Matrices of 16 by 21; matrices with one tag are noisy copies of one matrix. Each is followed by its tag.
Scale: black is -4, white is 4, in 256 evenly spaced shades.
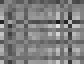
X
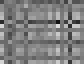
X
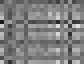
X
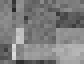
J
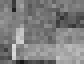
J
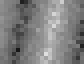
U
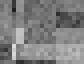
J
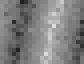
U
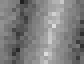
U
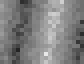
U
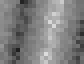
U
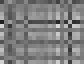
X
